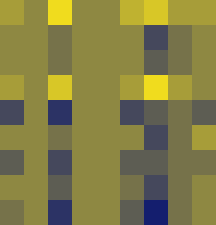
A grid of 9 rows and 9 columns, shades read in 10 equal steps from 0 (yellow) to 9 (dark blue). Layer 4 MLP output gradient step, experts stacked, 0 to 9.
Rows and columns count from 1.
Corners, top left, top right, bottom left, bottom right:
3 3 5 4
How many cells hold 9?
1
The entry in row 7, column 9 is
5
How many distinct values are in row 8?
4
